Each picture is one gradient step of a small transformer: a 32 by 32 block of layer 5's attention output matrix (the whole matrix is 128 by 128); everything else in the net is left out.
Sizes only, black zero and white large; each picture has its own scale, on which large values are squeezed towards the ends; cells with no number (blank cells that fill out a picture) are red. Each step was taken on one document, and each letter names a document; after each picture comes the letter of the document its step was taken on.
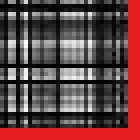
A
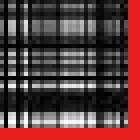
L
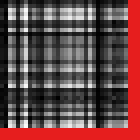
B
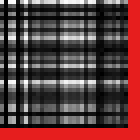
L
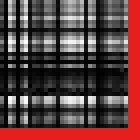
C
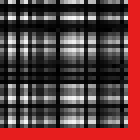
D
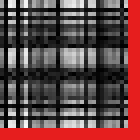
L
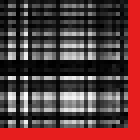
A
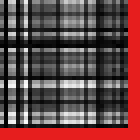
L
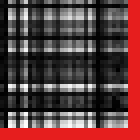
B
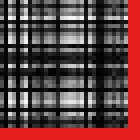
C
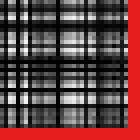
D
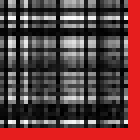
D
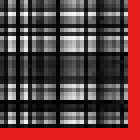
D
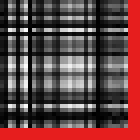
B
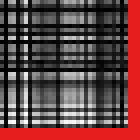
L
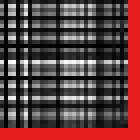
L
